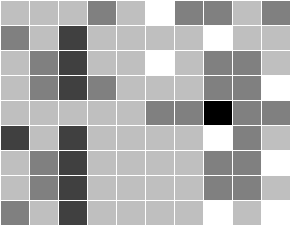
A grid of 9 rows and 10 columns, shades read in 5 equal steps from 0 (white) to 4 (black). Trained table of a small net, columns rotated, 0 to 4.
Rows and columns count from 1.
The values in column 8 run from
0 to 4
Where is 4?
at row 5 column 8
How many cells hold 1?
49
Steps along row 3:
up up down same down up up same down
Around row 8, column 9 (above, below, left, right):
2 1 2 1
